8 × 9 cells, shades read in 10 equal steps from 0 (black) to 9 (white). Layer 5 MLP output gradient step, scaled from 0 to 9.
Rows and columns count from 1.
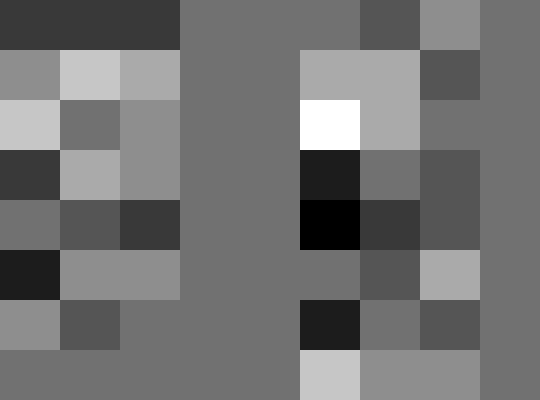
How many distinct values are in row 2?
5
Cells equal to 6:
6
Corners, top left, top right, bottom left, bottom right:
2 4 4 4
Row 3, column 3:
5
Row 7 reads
5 3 4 4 4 1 4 3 4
